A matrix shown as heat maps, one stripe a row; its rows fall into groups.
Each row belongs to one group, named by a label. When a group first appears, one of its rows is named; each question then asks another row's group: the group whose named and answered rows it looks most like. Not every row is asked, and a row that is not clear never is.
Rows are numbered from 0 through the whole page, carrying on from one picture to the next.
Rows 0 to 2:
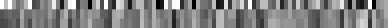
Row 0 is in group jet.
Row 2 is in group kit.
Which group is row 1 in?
kit
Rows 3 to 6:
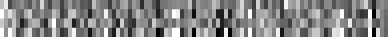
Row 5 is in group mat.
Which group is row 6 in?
jet
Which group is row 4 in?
jet
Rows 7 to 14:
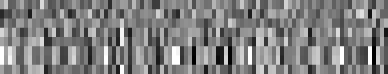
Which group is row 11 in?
mat
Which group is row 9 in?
kit
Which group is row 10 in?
mat
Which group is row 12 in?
jet
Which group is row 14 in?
mat
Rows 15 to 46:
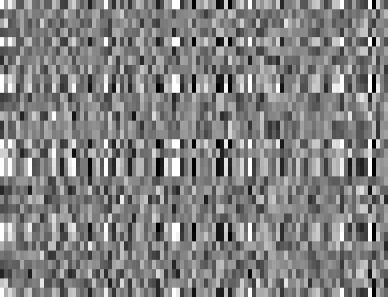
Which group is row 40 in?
jet
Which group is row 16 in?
kit
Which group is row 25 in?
kit
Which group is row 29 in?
kit
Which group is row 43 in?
kit
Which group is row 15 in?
jet
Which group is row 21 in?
kit
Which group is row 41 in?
mat
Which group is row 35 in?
kit
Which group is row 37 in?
kit
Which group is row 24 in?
jet
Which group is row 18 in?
kit
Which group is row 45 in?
mat
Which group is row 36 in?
mat
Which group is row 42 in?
mat
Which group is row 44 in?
kit
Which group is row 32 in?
jet
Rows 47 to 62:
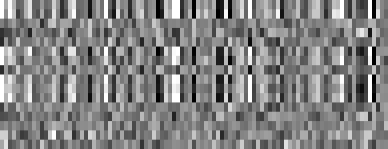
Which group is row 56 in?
jet
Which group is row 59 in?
kit
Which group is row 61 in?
mat
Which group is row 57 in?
jet
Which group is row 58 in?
kit
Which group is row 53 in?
jet
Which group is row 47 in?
jet
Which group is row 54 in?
kit
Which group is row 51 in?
kit
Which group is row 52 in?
jet
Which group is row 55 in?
jet
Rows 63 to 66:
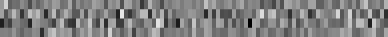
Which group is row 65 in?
kit
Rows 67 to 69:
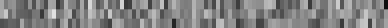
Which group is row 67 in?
mat
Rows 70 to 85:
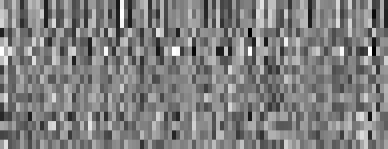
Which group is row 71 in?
mat
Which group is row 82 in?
kit
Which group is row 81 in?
kit
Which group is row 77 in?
kit
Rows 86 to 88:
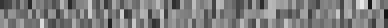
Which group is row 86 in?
kit
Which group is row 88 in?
mat
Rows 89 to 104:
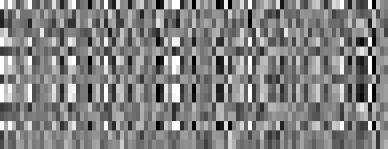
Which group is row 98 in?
jet
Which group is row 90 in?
kit
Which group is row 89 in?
jet
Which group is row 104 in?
kit
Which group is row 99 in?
jet
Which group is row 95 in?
jet
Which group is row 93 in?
jet
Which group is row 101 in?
kit
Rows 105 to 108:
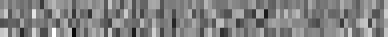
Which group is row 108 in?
mat
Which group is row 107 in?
kit
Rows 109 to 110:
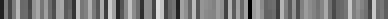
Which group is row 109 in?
kit
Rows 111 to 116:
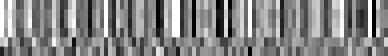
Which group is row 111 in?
jet
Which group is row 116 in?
kit
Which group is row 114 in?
jet
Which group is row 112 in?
jet
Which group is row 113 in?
jet
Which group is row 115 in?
mat
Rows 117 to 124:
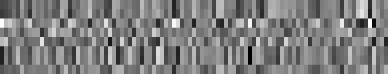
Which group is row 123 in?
kit
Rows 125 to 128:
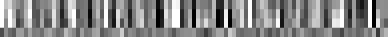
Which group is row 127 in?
jet
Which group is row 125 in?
jet
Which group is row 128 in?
kit
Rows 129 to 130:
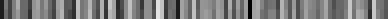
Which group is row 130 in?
kit
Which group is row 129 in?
kit
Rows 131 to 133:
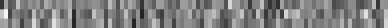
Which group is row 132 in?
mat
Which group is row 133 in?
mat
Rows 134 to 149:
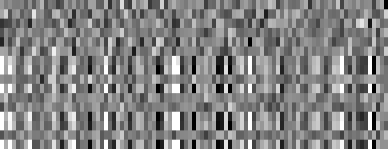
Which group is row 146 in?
jet
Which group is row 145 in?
kit
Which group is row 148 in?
kit
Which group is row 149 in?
jet
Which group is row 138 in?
kit
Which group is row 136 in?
kit
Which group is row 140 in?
jet
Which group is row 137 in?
kit
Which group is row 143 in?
jet
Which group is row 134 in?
mat
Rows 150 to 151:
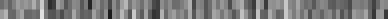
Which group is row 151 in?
mat
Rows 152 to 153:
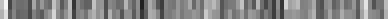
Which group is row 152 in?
mat
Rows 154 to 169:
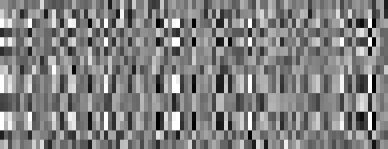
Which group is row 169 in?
mat
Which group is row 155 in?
mat
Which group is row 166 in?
jet
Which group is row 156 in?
jet
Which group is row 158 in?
jet
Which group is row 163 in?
jet
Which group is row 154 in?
mat
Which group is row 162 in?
jet
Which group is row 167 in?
jet
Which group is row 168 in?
kit
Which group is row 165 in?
kit
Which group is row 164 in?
kit
